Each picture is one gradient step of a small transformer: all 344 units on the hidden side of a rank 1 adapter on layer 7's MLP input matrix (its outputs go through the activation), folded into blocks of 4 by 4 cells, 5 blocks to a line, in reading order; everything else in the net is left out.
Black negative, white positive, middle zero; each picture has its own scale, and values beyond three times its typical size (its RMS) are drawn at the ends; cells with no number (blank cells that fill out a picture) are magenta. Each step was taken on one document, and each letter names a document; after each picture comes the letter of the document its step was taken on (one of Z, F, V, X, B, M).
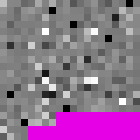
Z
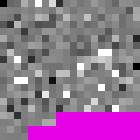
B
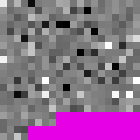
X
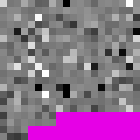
B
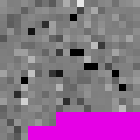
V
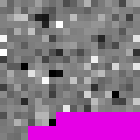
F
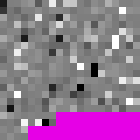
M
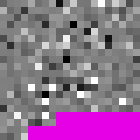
Z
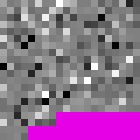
F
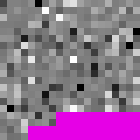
M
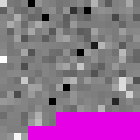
X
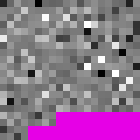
B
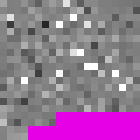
V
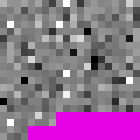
B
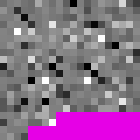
F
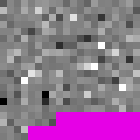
V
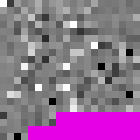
X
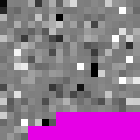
M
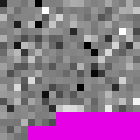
M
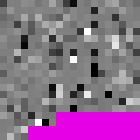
M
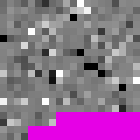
V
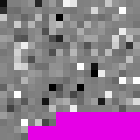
M
